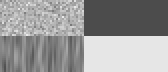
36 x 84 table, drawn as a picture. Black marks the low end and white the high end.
The table splits into 2 rows of 2 panels. Panel 1,1: high, fine-grained. Panel 1,2: low, flat. Panel 2,1: middling, streaked downward. Panel 2,2: very high, flat.
